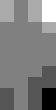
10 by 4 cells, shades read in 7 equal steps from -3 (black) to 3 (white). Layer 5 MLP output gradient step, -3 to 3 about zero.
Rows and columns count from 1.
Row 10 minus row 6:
-1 0 -1 -3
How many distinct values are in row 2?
3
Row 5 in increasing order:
0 0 0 0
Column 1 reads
1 1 0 0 0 0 0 0 -1 -1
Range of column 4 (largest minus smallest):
6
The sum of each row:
5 5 1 0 0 0 -1 -2 -5 -5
